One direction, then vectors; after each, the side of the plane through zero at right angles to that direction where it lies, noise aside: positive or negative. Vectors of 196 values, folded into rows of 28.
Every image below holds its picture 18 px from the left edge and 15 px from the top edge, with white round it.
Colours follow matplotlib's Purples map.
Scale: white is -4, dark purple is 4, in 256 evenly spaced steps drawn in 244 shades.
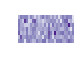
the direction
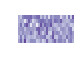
negative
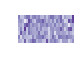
negative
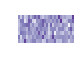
negative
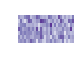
negative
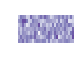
positive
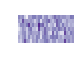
negative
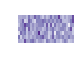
negative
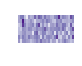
negative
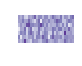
negative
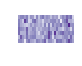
positive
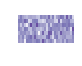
positive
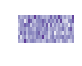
negative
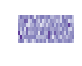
positive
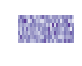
positive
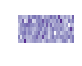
negative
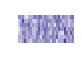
negative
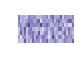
negative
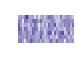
positive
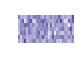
negative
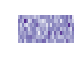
positive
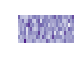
negative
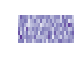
positive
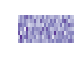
positive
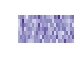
negative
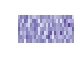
positive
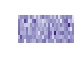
positive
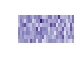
negative
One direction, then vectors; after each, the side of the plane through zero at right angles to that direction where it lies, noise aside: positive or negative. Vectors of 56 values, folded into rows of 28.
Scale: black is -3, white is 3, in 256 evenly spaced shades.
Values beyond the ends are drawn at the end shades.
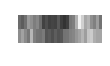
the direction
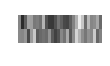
positive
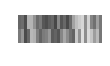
positive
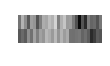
negative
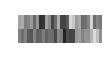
positive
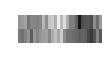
negative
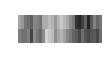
negative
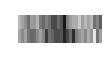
positive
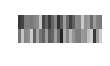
positive
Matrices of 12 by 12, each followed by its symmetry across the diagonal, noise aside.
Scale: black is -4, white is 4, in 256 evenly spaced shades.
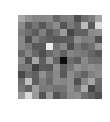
symmetric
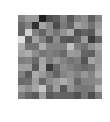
antisymmetric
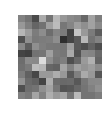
antisymmetric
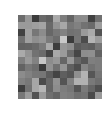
symmetric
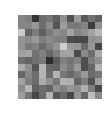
antisymmetric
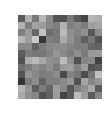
symmetric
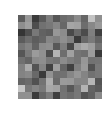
symmetric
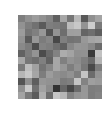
symmetric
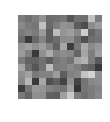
antisymmetric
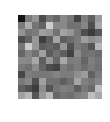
symmetric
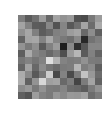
antisymmetric
